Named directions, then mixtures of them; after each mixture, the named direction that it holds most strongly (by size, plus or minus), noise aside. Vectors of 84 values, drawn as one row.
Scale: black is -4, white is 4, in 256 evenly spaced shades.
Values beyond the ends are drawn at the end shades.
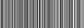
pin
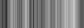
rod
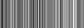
pin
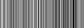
pin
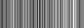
pin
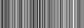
pin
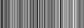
pin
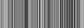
pin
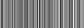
pin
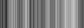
rod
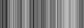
rod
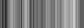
rod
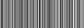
pin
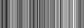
rod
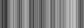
rod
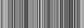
pin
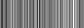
pin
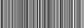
pin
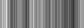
rod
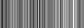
pin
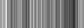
rod
